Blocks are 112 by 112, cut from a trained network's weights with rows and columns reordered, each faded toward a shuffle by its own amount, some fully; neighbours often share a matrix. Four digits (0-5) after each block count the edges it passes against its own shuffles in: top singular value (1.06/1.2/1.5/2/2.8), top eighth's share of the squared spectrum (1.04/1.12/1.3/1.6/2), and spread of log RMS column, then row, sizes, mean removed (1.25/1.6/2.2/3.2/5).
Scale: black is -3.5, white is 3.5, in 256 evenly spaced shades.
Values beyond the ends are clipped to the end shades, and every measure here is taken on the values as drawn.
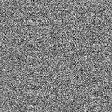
4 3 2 2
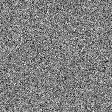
0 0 0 0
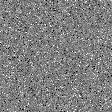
0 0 0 0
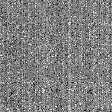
3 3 0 2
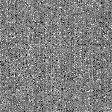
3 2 0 2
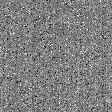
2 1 0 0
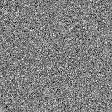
2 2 0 0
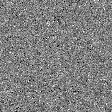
1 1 0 0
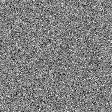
0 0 0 0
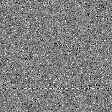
2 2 0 1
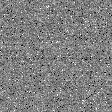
1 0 0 0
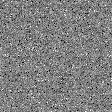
0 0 0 0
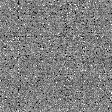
2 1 1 0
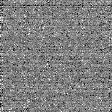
3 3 2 1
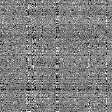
4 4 3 1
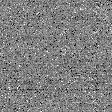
2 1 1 0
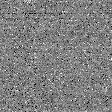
2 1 1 0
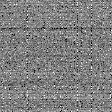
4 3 3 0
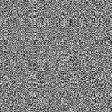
5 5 3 2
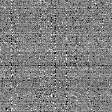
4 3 3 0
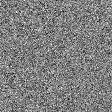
2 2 0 0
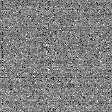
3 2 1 0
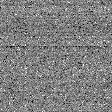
3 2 1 0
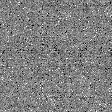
2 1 1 0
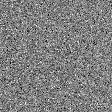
1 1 0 0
